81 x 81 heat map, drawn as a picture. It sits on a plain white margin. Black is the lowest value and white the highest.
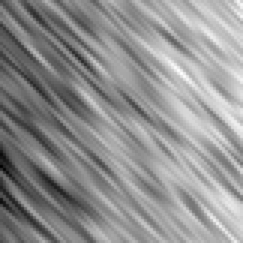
Odd rows or columns: none. Grain: diagonal, down to the right. Slope: up to the right. Lone odd cells: none.
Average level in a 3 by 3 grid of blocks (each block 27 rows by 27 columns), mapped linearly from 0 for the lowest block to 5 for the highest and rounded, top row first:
035 | 035 | 034
